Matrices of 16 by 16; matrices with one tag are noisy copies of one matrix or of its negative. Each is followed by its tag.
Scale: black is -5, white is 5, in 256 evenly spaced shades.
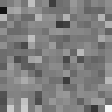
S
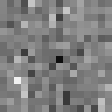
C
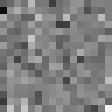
S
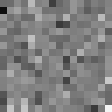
S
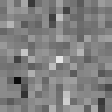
C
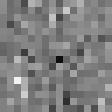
C
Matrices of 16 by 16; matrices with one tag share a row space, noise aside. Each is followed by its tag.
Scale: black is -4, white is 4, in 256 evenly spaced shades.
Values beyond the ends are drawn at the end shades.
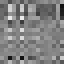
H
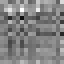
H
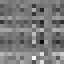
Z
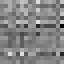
H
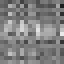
H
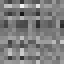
H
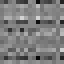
H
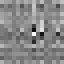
Z
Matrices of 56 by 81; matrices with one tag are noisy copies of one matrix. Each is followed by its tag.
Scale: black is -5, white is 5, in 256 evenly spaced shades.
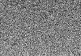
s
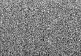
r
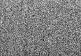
r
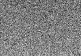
s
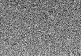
s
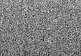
r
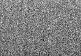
r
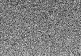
s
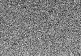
s
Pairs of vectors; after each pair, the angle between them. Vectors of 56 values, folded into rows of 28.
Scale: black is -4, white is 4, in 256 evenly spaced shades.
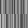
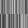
nearly opposite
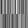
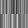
nearly opposite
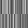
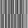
partly aligned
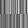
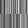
nearly parallel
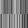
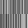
partly opposed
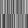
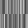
partly opposed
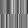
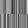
nearly opposite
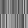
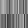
nearly opposite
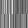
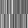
nearly parallel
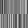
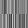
partly aligned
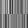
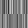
nearly opposite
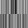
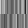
partly aligned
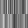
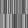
nearly parallel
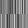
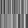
orthogonal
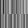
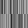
orthogonal
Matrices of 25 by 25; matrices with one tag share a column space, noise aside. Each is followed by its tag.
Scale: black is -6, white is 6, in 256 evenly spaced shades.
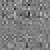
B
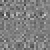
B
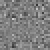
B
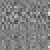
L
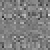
B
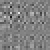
L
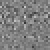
L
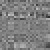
B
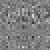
L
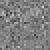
L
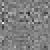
L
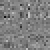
B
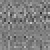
L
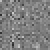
B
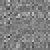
B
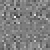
B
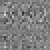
L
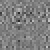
L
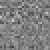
L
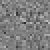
L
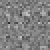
L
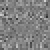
B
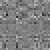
B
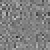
B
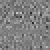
L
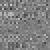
B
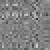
B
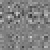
L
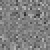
B
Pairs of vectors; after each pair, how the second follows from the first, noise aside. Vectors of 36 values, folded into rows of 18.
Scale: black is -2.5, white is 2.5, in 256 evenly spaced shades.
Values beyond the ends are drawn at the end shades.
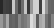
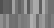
shrunk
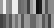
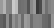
shrunk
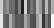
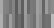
shrunk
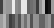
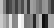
wrapped around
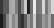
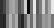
copied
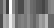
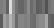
shrunk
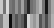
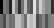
shuffled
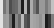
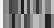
copied
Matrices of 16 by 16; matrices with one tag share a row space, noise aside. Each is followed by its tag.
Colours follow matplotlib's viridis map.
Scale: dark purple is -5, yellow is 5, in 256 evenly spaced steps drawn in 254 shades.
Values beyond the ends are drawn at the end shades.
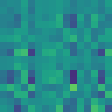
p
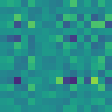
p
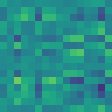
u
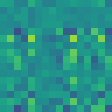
p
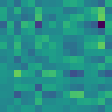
u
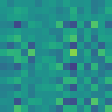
p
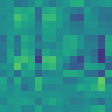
u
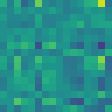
u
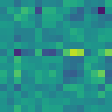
u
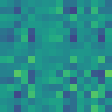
p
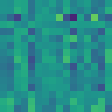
p
